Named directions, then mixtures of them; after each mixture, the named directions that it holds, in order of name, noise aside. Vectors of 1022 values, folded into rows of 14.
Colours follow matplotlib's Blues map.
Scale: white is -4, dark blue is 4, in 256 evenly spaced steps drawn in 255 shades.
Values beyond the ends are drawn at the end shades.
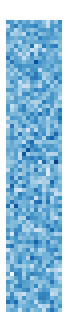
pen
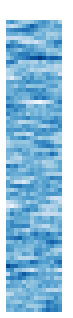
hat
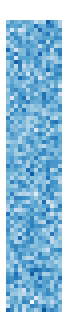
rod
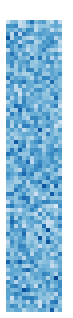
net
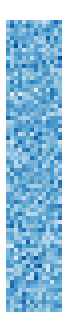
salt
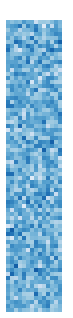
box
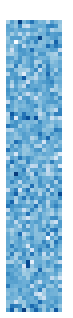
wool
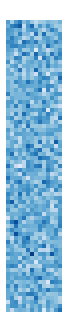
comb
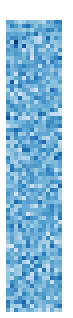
salt, wool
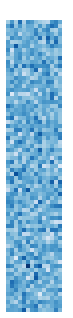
salt, wool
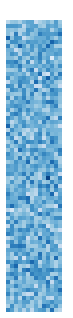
box, net, rod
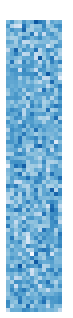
comb, rod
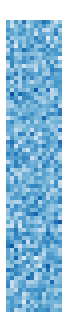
salt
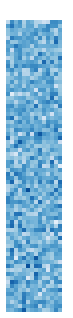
salt, wool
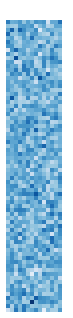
rod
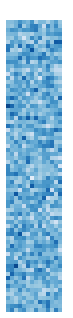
box, hat, wool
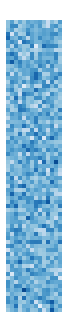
net, pen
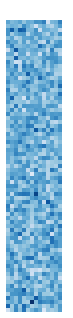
rod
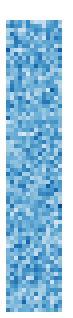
box, rod, salt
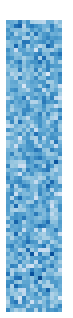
comb, pen, rod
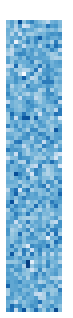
wool
